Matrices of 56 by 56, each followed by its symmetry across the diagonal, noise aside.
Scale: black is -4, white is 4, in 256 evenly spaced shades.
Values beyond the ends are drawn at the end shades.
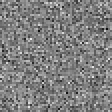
antisymmetric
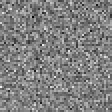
neither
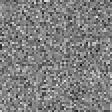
antisymmetric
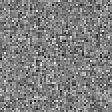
antisymmetric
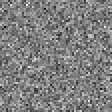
antisymmetric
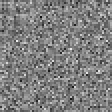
antisymmetric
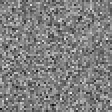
neither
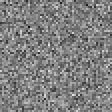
neither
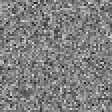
neither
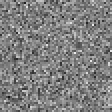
neither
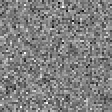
neither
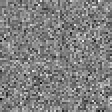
antisymmetric
